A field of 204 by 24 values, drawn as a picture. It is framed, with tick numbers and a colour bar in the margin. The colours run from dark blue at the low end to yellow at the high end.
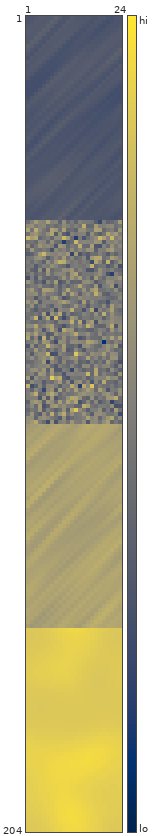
The table splits into 4 rows of 1 panel. Panel 1,1: low, slanting up to the right, faint in contrast. Panel 2,1: middling, fine-grained, strong in contrast. Panel 3,1: high, slanting up to the right, faint in contrast. Panel 4,1: very high, smooth, faint in contrast.
